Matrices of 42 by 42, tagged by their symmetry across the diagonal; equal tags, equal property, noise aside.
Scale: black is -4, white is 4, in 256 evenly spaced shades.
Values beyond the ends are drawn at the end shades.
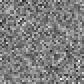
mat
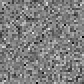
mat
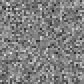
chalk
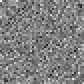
mat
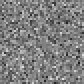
chalk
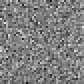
chalk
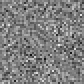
chalk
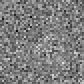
mat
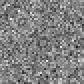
mat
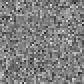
chalk
